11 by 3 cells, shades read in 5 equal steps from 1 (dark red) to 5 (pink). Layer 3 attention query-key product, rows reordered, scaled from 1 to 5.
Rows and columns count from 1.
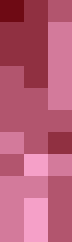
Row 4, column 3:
4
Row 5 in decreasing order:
4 3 3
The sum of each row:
6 8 8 9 10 9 9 12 11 12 12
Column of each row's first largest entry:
3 3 3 3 3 1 1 2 1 2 2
